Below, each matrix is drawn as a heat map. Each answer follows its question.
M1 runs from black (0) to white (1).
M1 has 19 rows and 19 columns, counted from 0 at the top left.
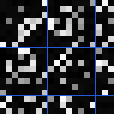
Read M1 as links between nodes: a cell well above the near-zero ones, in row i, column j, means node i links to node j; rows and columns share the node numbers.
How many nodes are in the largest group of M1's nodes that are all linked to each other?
4
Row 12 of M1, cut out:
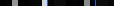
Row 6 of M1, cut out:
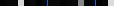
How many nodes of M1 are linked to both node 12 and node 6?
0
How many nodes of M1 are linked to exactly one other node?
1
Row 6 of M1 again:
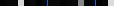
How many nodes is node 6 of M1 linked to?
3
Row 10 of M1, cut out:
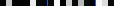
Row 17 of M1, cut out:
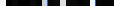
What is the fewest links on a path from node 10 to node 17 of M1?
1
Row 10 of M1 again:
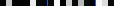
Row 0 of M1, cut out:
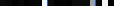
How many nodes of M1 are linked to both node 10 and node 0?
1
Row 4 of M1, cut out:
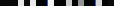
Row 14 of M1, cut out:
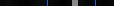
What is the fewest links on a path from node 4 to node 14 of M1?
6
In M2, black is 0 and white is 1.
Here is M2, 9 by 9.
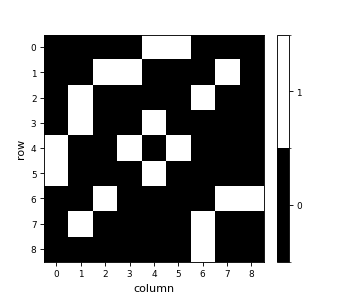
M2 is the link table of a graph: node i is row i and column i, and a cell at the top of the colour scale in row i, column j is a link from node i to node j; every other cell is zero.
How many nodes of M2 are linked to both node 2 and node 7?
2
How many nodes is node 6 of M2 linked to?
3
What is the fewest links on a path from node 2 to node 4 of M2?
3
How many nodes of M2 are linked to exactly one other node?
1
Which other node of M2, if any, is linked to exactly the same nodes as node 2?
node 7
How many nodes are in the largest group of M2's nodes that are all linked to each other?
3
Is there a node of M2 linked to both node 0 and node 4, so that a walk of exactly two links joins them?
yes
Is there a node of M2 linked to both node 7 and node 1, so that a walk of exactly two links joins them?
no
